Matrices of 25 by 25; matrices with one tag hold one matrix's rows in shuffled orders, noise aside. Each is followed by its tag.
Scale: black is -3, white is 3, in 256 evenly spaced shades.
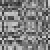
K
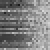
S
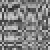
K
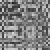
K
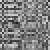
K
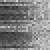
S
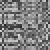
K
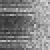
S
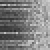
S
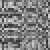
K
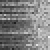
S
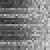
S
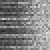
S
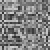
K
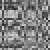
K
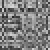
K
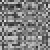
K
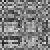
K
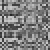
K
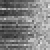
S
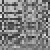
K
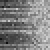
S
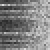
S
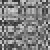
K
